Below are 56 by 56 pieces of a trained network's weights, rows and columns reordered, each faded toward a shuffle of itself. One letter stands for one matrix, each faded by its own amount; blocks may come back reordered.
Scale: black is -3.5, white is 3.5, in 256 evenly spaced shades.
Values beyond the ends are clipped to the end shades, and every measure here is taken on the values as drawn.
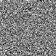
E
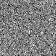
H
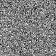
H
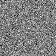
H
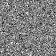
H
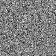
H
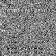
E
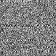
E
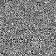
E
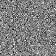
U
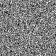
H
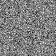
H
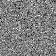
U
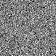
U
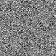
E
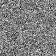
H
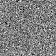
H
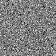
U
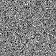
U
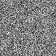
H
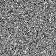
U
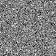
U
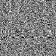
E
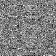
E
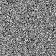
H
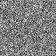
H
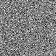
U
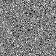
U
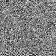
E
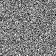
H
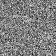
H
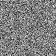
H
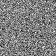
H
